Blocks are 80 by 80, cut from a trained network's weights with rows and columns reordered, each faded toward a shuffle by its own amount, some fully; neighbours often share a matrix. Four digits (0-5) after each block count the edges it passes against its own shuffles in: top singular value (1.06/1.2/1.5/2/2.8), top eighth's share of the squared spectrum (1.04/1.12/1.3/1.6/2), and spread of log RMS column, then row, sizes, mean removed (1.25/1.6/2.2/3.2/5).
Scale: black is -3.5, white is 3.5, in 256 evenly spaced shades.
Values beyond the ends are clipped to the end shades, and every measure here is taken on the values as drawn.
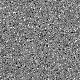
0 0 0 0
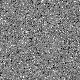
1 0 0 0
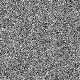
0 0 0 0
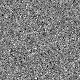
0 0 0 0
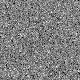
0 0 0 0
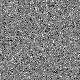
0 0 0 0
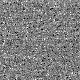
1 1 1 0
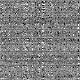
3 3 3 2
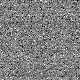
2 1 1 0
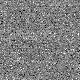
1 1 1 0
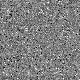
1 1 0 0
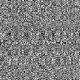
4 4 1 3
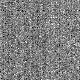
2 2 0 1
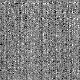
3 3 1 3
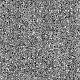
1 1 0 0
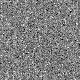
1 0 0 0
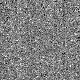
1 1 0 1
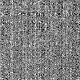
3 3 1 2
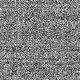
2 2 1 0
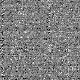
2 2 2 1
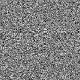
3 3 1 1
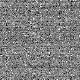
2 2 2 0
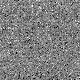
1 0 0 0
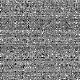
3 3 3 2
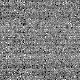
3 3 2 1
